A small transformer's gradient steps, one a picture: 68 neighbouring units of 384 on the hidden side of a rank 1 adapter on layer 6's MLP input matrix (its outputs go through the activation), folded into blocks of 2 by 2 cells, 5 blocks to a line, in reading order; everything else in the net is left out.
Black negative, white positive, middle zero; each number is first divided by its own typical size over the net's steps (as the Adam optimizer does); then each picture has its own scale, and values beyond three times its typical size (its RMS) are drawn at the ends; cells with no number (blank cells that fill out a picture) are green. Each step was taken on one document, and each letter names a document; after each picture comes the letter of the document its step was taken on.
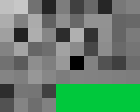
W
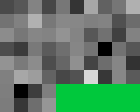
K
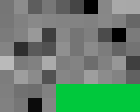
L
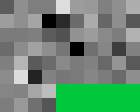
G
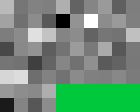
G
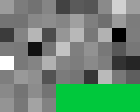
L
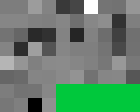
L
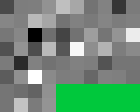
G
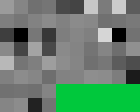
L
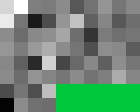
W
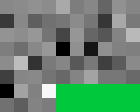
W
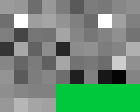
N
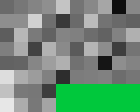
G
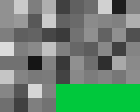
G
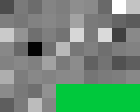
L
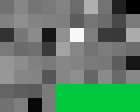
L
